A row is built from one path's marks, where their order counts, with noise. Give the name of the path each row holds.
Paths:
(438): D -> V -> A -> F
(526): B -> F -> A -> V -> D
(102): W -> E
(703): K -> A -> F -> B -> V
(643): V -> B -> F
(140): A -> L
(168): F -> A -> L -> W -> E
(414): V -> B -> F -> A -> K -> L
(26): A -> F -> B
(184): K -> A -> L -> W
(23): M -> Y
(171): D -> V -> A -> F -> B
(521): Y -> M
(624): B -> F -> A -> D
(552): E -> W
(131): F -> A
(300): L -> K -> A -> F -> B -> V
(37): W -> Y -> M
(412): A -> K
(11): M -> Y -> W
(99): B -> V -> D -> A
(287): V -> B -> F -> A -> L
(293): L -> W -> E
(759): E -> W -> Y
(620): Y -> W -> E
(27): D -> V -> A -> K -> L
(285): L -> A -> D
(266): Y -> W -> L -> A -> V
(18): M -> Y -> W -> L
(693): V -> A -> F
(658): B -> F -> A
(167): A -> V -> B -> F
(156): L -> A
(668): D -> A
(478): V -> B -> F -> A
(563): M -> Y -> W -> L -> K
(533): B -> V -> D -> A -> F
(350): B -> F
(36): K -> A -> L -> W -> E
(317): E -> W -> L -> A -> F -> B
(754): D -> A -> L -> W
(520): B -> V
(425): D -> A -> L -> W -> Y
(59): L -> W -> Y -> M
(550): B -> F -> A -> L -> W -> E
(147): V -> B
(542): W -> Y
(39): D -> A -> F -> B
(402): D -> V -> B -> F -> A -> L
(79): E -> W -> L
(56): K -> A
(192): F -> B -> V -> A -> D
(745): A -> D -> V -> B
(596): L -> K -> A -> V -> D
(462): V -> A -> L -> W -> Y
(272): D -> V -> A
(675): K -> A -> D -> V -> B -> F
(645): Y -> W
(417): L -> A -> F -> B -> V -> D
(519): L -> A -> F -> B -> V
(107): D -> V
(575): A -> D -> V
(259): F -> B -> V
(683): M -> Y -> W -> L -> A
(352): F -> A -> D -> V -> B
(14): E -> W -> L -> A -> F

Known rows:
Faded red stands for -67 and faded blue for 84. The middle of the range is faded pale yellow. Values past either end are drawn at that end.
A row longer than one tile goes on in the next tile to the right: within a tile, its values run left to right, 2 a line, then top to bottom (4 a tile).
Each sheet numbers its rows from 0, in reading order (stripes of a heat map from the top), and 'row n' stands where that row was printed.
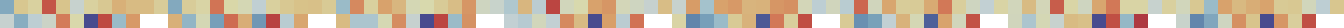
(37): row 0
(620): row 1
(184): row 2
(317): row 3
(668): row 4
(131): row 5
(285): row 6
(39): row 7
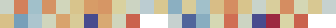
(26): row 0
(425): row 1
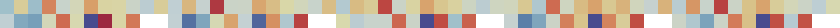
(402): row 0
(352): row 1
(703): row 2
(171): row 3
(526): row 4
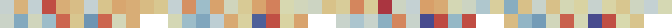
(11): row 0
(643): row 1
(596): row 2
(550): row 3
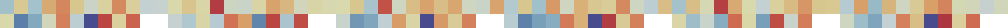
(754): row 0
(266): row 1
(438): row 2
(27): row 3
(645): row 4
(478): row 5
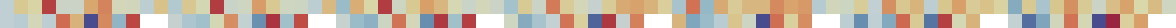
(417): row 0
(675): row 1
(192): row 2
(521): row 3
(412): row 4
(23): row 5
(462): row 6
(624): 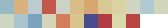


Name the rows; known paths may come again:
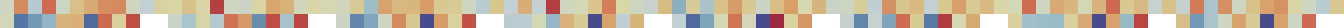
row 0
(272)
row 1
(266)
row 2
(39)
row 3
(14)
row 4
(462)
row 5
(23)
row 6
(156)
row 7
(26)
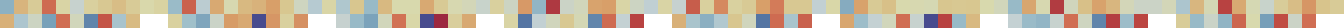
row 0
(102)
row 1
(658)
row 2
(287)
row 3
(745)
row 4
(56)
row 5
(36)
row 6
(192)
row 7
(645)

